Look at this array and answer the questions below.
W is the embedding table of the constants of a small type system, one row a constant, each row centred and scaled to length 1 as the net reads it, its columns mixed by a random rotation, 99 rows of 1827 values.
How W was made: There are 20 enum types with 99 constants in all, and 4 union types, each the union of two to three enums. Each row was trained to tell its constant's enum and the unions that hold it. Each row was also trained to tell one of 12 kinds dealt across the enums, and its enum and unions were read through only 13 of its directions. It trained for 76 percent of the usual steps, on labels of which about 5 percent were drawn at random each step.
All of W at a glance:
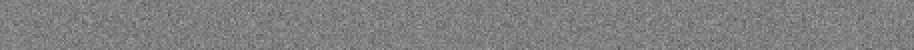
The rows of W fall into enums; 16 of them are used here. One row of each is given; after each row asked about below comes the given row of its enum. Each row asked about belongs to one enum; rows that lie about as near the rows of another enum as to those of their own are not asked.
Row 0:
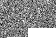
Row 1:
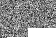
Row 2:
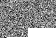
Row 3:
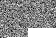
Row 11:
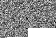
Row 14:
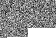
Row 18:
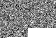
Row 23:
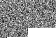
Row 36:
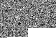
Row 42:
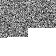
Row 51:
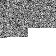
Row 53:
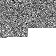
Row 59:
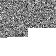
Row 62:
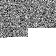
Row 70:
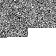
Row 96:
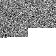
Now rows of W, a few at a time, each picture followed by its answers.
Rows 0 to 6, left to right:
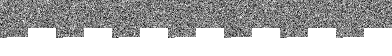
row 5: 11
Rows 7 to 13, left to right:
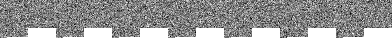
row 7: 59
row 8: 36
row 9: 36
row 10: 18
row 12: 42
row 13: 1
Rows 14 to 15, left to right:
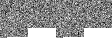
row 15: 36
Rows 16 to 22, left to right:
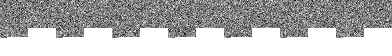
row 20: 62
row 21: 0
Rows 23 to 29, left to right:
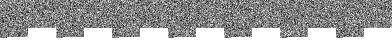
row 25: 96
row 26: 51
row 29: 23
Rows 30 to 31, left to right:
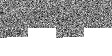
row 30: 0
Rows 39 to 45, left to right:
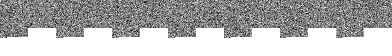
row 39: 96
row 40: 59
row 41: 1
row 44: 2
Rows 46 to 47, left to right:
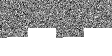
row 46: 53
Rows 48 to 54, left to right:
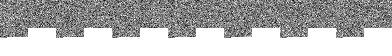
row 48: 36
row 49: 1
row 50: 51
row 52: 62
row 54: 53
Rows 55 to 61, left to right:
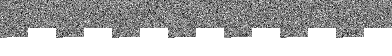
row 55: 2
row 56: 18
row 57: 42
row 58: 3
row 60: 53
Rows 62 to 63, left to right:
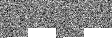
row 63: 42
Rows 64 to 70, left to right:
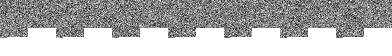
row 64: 14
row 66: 62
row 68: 53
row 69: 51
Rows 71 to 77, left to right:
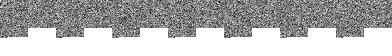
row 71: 42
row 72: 53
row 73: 51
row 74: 23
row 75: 2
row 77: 36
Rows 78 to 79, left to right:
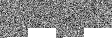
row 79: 51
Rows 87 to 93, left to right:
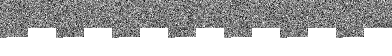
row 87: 3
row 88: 62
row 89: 0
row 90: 62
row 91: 23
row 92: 23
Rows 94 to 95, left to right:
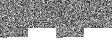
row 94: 23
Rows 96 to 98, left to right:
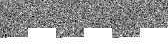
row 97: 1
